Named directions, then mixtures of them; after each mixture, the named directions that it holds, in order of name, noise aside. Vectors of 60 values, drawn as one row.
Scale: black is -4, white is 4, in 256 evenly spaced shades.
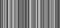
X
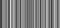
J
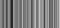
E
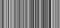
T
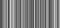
J, T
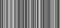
T, X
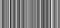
J, T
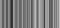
E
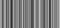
E, T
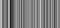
E, J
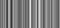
E, X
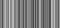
T, X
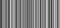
J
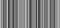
X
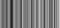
E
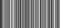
J, X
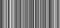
J, T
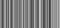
E, T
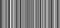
J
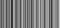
E, J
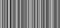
J, X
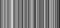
E, X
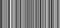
J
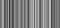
T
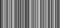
J, X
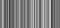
T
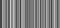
J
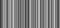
J, X
